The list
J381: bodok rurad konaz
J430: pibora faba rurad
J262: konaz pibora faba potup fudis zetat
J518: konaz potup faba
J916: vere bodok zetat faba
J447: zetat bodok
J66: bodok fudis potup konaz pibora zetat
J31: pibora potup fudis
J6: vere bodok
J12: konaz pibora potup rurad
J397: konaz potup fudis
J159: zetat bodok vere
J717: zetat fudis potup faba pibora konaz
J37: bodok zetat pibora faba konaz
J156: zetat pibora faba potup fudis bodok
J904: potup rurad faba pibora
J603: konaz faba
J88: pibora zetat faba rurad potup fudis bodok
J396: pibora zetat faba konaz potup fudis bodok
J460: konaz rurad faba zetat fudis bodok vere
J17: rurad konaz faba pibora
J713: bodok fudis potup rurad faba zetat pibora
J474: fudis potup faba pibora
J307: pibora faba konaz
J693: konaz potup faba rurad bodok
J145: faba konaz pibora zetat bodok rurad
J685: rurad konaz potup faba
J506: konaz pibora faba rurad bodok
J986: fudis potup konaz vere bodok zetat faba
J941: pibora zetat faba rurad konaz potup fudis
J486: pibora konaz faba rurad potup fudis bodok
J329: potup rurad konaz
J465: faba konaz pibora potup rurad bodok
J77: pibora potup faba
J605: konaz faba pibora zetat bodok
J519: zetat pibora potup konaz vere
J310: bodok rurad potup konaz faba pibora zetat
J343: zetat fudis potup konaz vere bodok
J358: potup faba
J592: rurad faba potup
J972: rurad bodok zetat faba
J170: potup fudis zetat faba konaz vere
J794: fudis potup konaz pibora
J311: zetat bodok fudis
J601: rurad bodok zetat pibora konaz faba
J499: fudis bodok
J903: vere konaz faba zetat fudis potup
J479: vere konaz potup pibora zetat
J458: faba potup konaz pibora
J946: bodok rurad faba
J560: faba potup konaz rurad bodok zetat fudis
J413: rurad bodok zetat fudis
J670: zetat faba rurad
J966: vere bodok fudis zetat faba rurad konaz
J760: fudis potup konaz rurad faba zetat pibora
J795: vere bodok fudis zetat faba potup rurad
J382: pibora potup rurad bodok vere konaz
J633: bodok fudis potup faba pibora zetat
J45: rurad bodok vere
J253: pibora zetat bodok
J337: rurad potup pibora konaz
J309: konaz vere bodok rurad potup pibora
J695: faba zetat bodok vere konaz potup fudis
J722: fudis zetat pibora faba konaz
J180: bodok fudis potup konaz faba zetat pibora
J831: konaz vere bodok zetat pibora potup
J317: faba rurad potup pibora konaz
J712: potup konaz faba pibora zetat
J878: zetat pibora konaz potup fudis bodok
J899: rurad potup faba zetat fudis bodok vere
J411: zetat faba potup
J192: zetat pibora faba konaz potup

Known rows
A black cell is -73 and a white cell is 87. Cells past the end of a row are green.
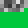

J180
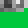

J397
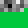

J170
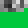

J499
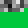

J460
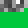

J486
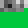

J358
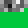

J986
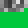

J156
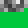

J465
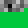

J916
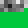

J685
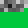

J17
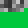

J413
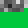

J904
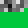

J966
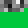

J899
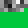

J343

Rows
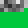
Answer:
J317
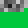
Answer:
J712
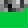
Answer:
J45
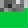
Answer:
J77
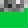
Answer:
J458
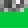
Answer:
J396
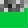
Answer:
J601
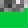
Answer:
J474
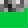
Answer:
J381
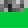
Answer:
J946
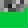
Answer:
J253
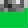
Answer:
J329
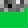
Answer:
J519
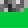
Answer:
J506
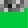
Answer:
J605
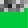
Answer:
J722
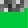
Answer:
J145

